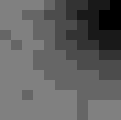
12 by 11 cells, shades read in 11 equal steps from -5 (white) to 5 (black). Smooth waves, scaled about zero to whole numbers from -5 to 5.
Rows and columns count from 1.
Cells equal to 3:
10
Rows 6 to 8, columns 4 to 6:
1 1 1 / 1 1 1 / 0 1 1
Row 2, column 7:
3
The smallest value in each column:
0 0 0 0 0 0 0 1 0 0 0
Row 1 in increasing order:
0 0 0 0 1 2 3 3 4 4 5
